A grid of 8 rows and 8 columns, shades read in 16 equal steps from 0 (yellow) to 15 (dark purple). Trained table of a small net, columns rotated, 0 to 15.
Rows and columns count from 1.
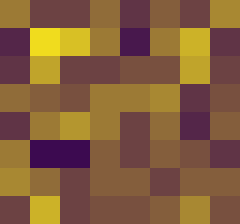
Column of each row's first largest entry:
5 5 1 7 7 2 3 1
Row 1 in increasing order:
6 7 8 9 11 11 11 12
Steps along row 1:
up same down up down up down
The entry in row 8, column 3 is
11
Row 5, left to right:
12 7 5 7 11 8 13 9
